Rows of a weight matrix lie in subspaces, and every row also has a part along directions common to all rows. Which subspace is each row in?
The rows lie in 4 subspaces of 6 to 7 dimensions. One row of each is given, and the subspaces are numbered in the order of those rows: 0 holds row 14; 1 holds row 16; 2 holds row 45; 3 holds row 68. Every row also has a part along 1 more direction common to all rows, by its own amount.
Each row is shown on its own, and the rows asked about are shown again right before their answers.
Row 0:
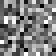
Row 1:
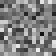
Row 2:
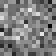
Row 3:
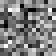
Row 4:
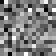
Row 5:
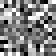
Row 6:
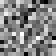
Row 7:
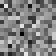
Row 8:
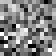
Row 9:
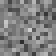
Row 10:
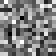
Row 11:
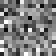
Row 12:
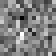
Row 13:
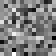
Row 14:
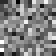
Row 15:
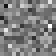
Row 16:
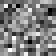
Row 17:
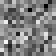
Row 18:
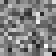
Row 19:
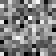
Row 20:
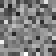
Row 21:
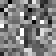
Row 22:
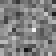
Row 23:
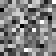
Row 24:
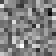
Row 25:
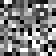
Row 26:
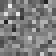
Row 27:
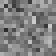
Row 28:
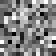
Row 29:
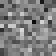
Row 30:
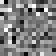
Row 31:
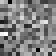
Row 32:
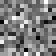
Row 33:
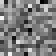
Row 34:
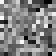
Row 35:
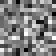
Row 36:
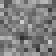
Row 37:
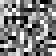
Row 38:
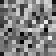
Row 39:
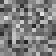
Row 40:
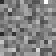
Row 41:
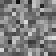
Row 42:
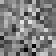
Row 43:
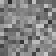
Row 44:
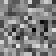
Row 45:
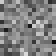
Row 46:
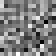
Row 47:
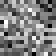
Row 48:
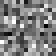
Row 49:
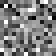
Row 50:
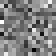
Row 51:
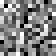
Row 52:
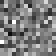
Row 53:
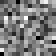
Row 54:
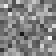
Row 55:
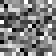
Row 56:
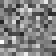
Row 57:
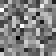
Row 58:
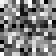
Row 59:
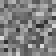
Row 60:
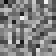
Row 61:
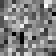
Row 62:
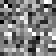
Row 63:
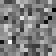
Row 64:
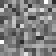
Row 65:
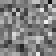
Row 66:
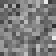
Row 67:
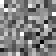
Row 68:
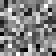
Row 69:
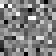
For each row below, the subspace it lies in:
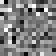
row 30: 1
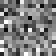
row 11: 0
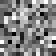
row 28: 0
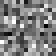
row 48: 1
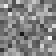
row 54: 3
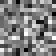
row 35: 0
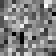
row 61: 3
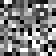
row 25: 3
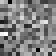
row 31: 2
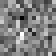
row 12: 3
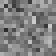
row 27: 2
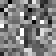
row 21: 0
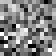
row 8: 2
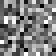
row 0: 1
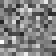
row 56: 1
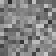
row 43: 2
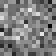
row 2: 2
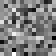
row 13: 1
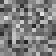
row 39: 1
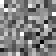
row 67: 3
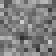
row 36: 3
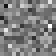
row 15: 2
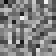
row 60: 1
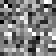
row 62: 1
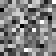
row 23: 0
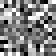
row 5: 3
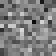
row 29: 0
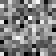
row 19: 0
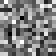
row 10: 1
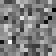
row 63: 1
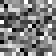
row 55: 2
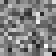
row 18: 3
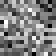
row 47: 2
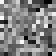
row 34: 2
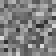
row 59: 3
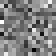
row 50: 2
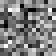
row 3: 2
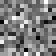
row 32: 3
